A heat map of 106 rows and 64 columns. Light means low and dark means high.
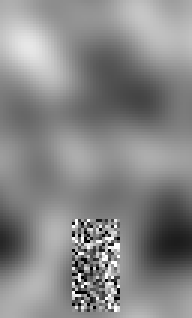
The ninth with the highest average is the bottom right. In the bottom middle lies a patch that is rougher than the rest. The ninth with the lowest average is the top left. The bottom middle is the roughest part.
